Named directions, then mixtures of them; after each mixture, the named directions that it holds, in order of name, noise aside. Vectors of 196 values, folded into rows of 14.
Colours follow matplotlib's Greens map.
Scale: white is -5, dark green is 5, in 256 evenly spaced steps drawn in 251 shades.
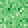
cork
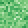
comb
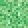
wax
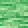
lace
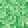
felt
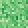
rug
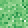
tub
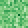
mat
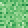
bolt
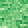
cork, lace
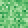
comb, lace, wax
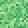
comb, felt, tub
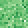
tub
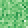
rug, tub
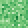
rug, wax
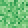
mat, wax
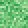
comb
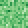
felt, mat, wax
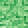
bolt, lace, wax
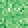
cork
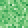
mat, tub
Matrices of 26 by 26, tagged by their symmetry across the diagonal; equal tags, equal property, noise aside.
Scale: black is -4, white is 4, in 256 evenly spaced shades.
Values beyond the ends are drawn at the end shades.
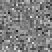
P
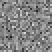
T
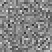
T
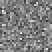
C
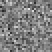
P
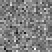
C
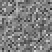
T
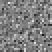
P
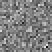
T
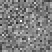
T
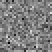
C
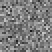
C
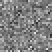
C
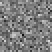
C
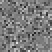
T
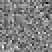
P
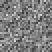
T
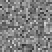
P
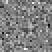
P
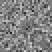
T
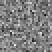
P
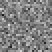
C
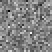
C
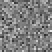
C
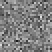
P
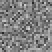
T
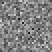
T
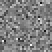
P
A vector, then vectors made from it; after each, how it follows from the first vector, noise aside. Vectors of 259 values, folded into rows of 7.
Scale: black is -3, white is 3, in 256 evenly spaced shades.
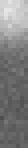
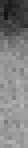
negated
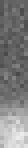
reversed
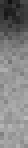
negated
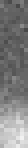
reversed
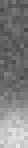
reversed
